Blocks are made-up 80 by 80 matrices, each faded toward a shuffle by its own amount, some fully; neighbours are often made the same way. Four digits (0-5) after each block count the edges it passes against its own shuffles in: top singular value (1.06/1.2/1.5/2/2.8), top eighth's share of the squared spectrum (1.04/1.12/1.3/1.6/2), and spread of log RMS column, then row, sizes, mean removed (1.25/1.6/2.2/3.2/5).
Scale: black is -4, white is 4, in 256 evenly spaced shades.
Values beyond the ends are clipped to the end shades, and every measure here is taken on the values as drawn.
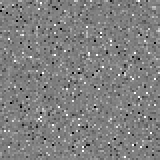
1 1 0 0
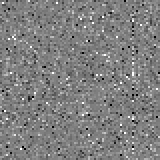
3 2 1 0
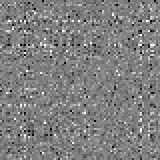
4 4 3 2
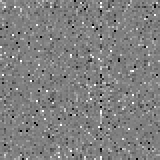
3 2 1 0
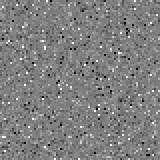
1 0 0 0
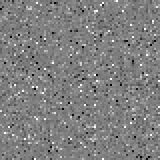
2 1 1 0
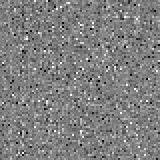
2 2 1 0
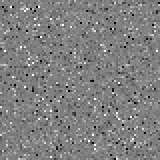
0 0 0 0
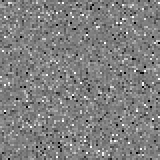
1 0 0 0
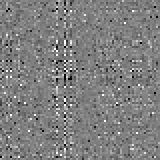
4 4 3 2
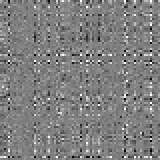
5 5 4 3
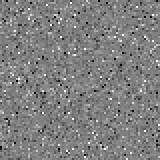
0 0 0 0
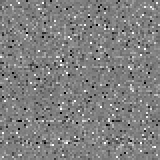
1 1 0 1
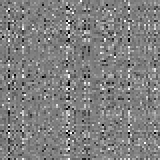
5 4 3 2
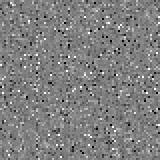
2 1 1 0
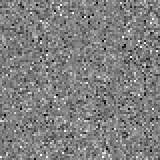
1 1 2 0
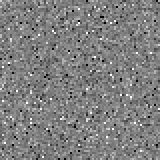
0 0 0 0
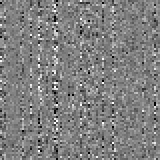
2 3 4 0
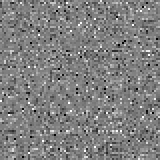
4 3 1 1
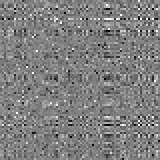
5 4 3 3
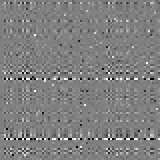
5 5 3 3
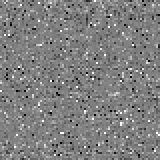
3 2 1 1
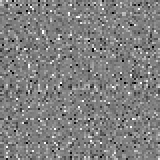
4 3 2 2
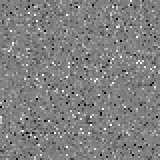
2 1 0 0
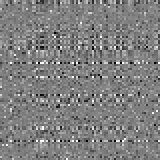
5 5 3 3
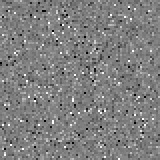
0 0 0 0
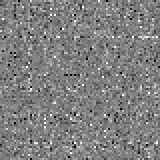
1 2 2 2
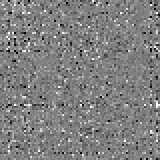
2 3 2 2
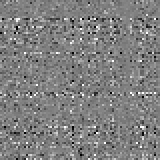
2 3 3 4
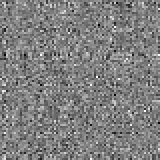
4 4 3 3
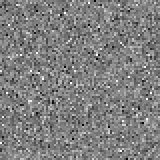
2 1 0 0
